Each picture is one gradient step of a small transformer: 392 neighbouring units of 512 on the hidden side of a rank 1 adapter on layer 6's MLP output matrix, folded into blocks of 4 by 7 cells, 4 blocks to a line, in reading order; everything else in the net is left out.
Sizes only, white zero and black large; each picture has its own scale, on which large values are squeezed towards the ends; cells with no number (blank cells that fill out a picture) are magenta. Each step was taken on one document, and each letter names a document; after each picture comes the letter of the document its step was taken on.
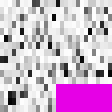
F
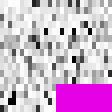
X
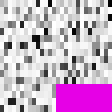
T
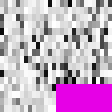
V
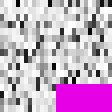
V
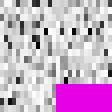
X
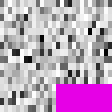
T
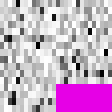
F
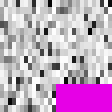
T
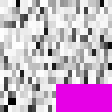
X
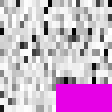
V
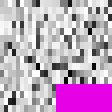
T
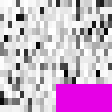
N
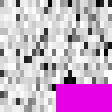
V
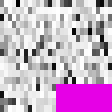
N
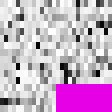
N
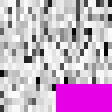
V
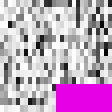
N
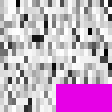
F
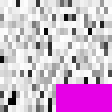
F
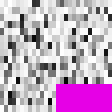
F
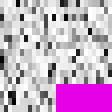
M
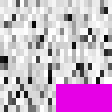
M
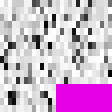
M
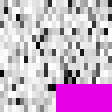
V
